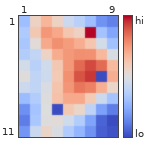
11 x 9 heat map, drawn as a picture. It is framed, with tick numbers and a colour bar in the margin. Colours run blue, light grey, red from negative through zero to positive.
Roughest part: middle right. Stripes: none. Grain: blotchy. Calmest part: middle left. Lone odd cells: 3, 1 higher and 2 lower than their neighbours.
